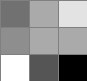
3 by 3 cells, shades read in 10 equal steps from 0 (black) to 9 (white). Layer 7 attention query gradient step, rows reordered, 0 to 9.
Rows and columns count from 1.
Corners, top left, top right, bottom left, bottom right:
4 8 9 0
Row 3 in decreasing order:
9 3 0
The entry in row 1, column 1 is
4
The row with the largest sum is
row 1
